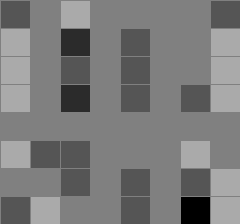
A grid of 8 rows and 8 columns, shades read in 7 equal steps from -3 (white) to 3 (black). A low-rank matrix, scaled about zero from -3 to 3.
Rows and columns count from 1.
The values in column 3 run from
-1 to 2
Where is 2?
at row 2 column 3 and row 4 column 3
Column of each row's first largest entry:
1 3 3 3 1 2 3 7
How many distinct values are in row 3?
3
